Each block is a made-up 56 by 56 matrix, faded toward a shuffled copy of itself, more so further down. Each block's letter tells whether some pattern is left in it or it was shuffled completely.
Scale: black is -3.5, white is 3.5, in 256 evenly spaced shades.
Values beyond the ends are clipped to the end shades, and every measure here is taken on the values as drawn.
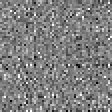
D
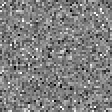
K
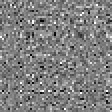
D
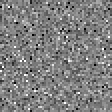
K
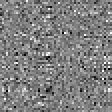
D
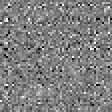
D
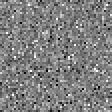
K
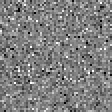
K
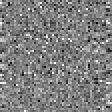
D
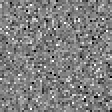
K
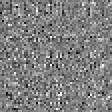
D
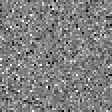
K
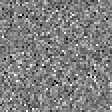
K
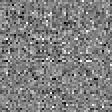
D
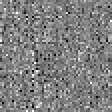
D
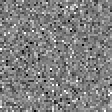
K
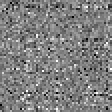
D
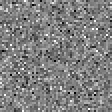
K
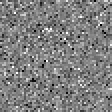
K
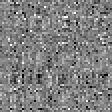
D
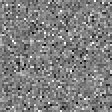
K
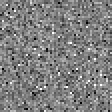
K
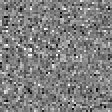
D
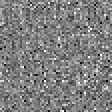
D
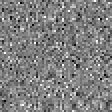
D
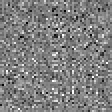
D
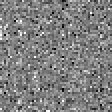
D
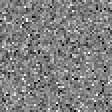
K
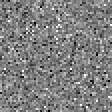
K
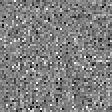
D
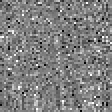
D
